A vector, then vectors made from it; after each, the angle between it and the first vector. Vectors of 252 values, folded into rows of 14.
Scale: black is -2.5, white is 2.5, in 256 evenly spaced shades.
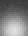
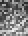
partly aligned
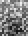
partly opposed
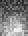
nearly parallel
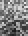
partly opposed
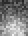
nearly parallel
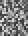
orthogonal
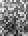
partly opposed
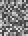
orthogonal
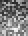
partly aligned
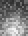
nearly parallel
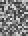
orthogonal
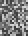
orthogonal
